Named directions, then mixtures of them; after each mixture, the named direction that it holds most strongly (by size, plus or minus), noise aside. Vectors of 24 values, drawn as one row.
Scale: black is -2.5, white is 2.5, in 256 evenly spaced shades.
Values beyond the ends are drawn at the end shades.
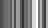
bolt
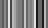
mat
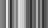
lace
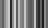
mat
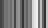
bolt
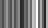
bolt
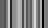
mat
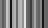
lace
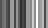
bolt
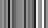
mat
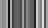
mat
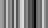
bolt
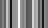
lace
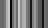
lace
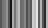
bolt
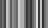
lace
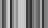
lace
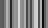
lace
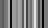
mat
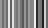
mat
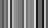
mat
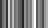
mat
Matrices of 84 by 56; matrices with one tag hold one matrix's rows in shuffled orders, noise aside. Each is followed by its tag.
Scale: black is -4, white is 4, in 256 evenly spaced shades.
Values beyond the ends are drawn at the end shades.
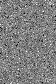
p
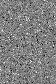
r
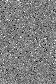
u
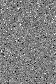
u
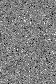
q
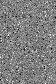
p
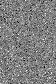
p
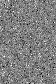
r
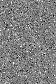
r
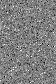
r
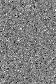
u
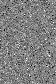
q
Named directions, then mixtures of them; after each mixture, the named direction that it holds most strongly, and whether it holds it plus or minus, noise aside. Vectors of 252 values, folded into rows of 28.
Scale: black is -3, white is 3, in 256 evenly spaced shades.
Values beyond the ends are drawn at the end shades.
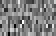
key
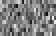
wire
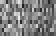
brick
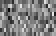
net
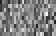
wire, minus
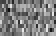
net, plus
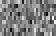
wire, plus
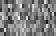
net, plus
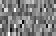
key, minus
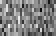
brick, plus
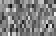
net, minus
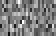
key, plus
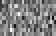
wire, minus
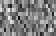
net, minus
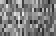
brick, plus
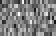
wire, minus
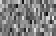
wire, plus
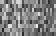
brick, plus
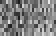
brick, minus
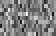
net, minus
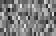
net, plus
